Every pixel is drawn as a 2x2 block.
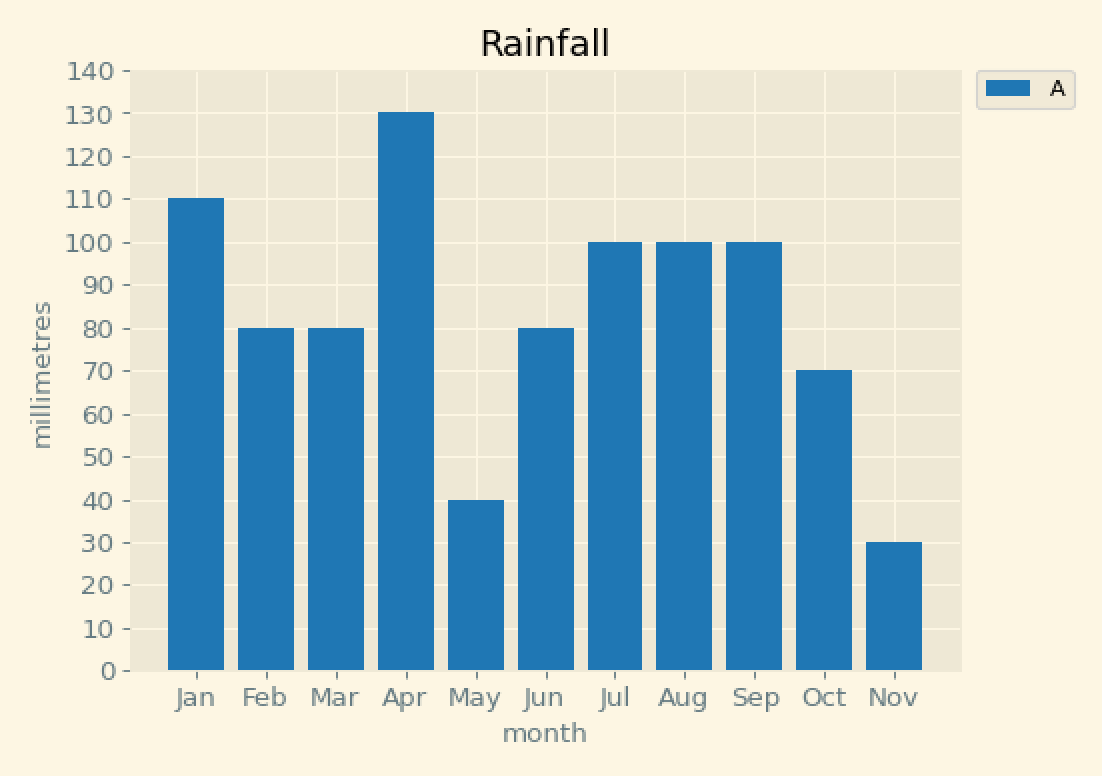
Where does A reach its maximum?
Apr
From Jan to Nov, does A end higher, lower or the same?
lower
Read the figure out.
Title: Rainfall
x-axis: month, ticks Jan Feb Mar Apr May Jun Jul Aug Sep Oct Nov
y-axis: millimetres, ticks 0 10 20 30 40 50 60 70 80 90 100 110 120 130 140
Legend: A
Values:
A: 110 80 80 130 40 80 100 100 100 70 30
